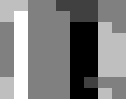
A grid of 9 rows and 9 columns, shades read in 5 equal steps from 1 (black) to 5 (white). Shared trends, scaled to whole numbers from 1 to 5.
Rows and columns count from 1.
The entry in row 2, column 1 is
4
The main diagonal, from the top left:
4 5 3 3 3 1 1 3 3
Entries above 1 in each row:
9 9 7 7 7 7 7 8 7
